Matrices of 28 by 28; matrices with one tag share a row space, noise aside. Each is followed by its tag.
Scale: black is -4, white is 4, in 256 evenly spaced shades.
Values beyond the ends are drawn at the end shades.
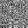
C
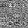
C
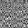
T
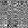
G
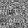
C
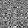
G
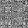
T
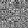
C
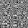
G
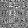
C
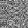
C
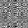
G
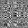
G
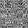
T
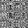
C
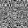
G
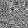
C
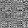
T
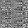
T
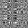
G
